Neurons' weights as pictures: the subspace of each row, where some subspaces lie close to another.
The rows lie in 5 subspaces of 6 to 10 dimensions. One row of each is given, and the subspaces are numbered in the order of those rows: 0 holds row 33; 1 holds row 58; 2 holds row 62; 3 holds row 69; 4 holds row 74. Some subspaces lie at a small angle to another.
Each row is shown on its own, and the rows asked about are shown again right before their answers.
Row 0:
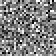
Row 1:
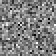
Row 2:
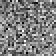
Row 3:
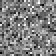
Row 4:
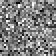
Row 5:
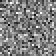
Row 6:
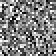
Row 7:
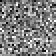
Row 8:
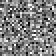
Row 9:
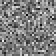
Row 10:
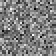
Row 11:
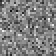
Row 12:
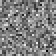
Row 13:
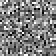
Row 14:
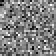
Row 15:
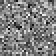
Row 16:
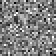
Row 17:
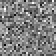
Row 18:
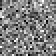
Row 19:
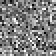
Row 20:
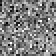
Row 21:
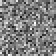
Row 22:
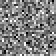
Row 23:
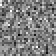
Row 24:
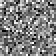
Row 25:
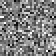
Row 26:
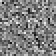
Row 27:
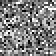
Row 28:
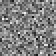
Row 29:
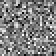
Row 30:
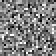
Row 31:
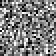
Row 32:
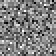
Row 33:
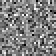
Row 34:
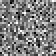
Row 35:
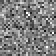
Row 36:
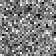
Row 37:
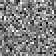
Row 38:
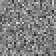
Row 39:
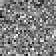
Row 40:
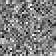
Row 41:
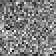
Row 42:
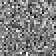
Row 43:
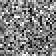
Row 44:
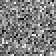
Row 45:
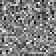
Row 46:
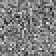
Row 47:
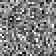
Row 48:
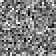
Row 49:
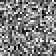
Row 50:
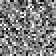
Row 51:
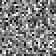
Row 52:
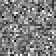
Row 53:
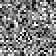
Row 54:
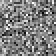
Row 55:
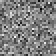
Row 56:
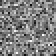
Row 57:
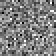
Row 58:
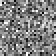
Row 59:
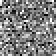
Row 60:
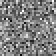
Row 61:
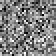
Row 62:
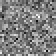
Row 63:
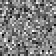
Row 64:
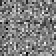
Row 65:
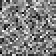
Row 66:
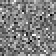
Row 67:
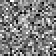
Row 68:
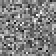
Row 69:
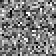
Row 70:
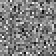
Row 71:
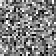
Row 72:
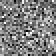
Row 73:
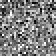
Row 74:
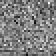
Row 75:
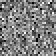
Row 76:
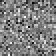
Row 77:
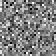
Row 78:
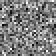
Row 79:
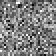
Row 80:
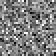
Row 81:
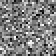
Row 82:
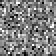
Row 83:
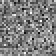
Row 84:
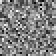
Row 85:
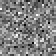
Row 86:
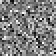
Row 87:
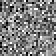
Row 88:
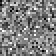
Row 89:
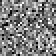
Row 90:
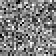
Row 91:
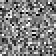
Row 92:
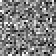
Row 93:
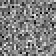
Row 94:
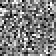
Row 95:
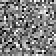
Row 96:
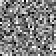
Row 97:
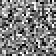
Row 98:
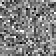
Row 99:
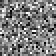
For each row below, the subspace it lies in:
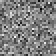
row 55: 2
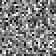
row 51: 0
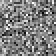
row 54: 0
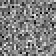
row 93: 1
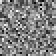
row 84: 2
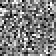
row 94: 4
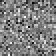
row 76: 4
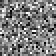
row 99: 3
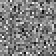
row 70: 1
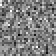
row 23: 0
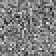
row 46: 4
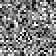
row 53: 4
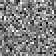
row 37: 3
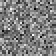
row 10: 0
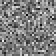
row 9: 1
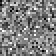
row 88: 3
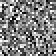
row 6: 0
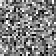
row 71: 0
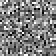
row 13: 1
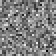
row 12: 0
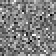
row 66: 4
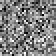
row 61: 2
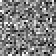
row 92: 1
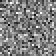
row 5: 1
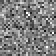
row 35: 3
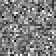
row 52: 2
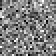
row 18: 2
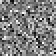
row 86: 3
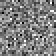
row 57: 1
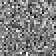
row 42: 1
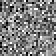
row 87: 3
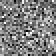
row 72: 4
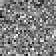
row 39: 2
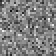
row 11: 3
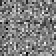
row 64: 1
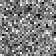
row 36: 2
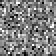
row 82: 4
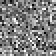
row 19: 4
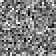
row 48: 4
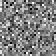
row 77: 2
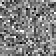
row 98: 1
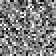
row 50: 2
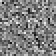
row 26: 0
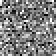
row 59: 1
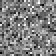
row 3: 2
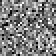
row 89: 0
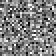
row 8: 3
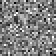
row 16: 2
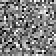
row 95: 2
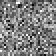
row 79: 4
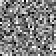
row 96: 2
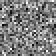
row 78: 1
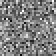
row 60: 1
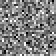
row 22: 0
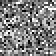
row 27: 4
